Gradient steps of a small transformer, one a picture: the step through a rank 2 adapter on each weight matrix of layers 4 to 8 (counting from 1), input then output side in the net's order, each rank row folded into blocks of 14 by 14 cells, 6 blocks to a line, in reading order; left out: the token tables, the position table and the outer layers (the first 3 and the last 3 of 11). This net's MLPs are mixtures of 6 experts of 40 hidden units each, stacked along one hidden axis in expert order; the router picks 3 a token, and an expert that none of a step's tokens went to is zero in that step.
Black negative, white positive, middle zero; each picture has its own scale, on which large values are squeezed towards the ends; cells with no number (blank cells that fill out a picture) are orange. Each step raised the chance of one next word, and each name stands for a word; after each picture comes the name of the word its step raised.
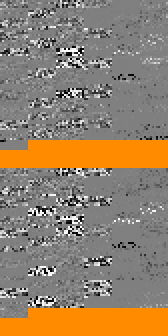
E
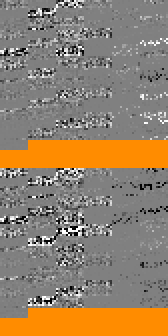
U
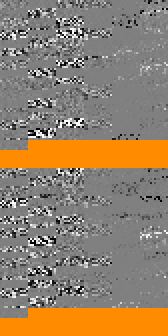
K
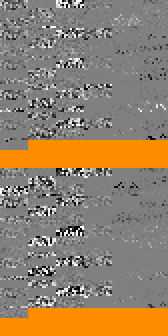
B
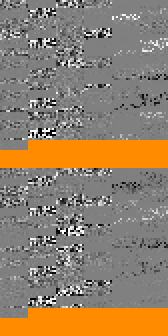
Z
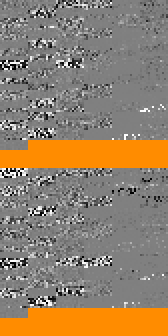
U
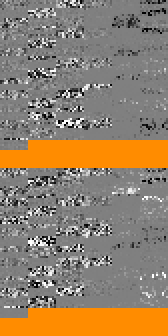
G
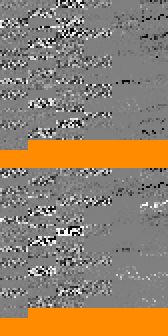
B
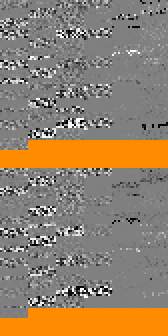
K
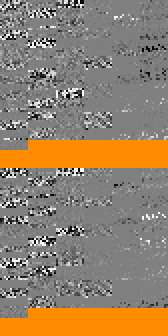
B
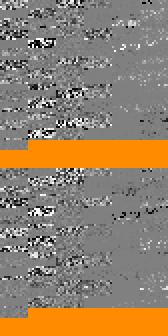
K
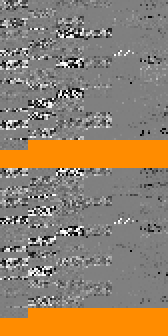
E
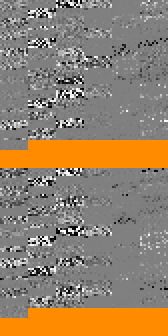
B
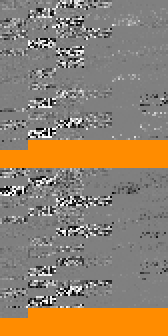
Z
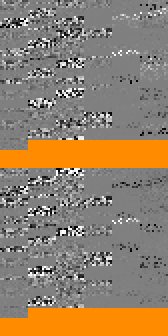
E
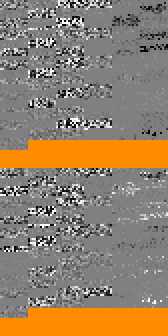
G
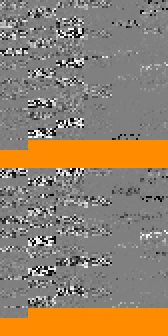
K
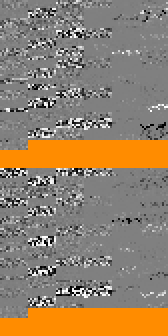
K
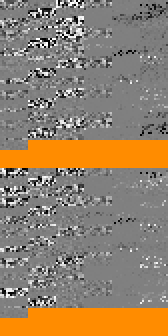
G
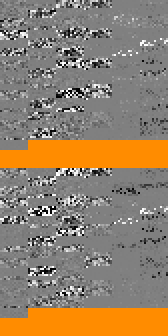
E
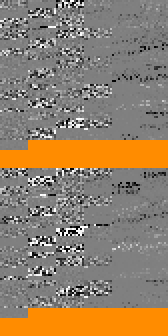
B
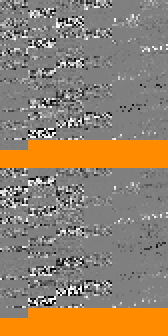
Z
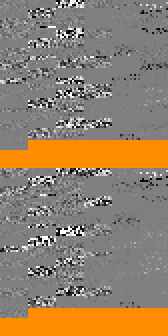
B
